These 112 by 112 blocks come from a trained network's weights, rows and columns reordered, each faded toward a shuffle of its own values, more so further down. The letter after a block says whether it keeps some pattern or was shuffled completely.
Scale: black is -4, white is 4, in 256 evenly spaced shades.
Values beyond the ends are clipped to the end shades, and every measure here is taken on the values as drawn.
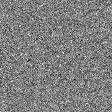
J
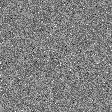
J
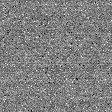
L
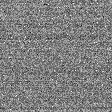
L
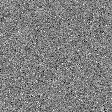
J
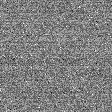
L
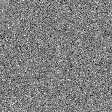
J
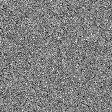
L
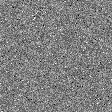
J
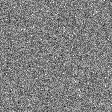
J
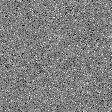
J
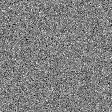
L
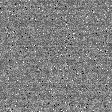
L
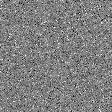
J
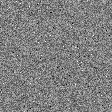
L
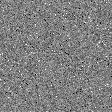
J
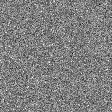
J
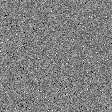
J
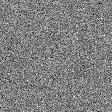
J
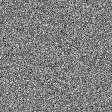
J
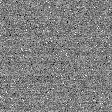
L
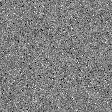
J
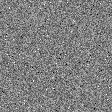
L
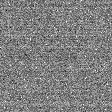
L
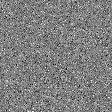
J
